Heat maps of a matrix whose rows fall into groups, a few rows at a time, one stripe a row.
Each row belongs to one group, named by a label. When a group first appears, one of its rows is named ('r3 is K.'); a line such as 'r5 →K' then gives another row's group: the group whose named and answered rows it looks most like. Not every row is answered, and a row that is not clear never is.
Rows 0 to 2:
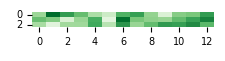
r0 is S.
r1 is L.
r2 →L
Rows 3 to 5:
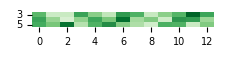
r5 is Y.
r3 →L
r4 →L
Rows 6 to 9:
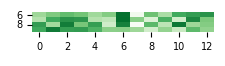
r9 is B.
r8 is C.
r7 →B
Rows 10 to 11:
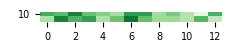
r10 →S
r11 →B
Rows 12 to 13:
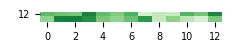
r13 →S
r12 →C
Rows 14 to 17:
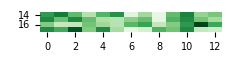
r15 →Y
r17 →Y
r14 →Y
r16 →L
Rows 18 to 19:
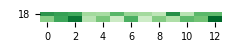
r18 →Y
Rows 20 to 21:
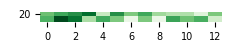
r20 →S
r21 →Y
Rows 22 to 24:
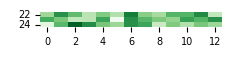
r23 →L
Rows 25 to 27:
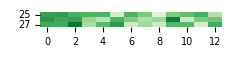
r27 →Y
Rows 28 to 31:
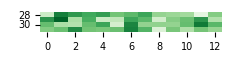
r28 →S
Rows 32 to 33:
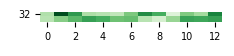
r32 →S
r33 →C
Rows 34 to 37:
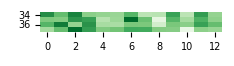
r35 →B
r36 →B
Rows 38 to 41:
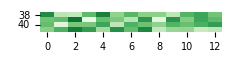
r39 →Y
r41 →S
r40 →L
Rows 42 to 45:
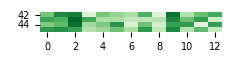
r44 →Y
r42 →Y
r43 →Y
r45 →Y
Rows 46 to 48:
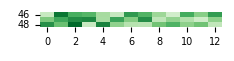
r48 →Y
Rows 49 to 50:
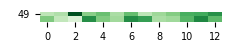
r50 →L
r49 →C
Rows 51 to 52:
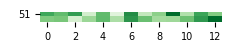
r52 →L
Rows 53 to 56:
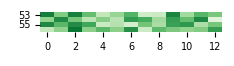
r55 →Y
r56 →C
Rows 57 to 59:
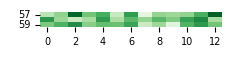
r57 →C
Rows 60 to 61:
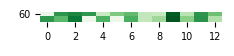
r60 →B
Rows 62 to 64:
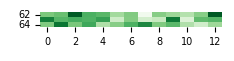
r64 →S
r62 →C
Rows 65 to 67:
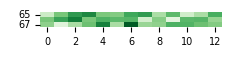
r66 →C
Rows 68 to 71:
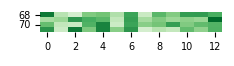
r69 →C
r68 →L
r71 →C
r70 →L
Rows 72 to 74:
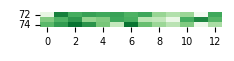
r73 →C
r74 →S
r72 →S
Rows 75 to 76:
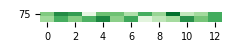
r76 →C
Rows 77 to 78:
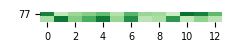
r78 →B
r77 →L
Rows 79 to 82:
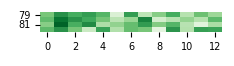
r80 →S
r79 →B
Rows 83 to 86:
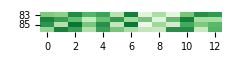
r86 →Y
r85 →C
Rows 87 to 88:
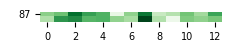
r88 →S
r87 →S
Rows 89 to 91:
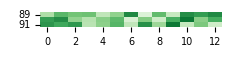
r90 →Y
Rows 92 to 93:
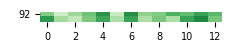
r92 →L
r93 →L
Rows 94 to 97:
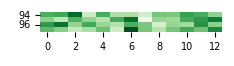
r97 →L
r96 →B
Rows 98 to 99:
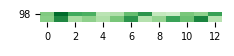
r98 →S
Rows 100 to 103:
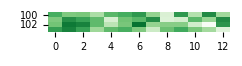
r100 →B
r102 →S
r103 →Y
